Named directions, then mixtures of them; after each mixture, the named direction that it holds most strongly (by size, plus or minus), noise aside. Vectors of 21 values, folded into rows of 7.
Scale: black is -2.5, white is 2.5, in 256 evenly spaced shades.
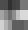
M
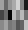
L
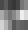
M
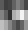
M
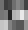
M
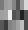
L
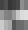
M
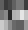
M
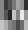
L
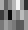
L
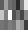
L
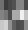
M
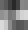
M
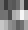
M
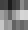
M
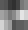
M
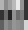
L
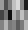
L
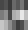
M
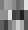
L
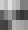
M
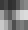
M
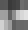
M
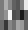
L
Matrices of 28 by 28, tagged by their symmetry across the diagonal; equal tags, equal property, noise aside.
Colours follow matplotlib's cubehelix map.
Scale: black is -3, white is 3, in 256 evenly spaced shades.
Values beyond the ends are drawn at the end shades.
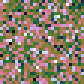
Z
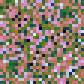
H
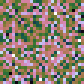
H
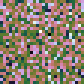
Z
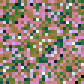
H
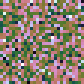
Z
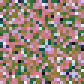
H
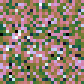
Z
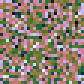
Z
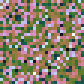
H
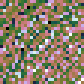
H
